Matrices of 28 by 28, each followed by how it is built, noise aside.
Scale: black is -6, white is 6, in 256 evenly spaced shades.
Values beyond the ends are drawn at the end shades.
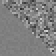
upper triangular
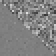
upper triangular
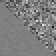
upper triangular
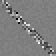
banded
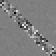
banded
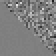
upper triangular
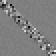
banded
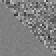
upper triangular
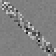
banded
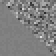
upper triangular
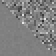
upper triangular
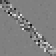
banded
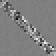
banded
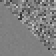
upper triangular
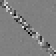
banded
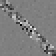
banded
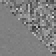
upper triangular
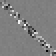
banded
